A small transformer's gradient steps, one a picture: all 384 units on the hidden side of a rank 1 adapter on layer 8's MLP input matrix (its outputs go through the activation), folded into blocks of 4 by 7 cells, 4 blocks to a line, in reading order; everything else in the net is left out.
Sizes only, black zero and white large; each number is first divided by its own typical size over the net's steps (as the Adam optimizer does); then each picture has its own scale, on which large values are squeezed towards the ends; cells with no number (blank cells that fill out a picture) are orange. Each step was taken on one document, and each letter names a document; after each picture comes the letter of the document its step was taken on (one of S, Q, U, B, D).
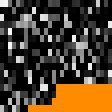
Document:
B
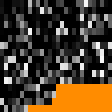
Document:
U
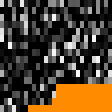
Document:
B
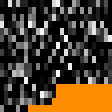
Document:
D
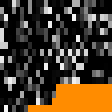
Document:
U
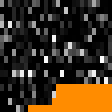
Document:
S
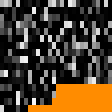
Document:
B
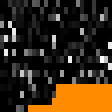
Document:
S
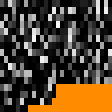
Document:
D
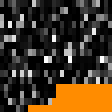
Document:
S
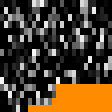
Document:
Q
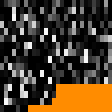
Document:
D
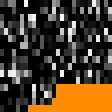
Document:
D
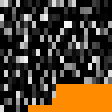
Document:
B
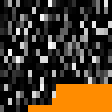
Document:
B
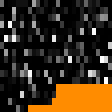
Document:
S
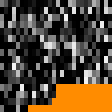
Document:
D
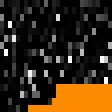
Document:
S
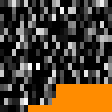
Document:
D
